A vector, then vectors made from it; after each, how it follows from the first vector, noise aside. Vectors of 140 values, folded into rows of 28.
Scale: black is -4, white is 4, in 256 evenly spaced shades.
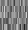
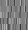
partly zeroed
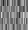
reversed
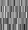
copied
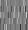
partly zeroed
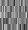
copied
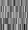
copied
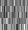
negated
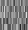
copied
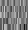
copied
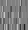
partly zeroed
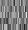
copied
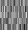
copied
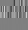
partly zeroed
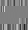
partly zeroed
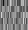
reversed
